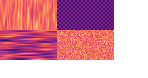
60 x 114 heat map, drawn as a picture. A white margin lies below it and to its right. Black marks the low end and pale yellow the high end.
It is made of 2 by 2 panels. Panel 1,1: high, streaked downward. Panel 1,2: low, checkered. Panel 2,1: middling, streaked across, strong in contrast. Panel 2,2: high, fine-grained.
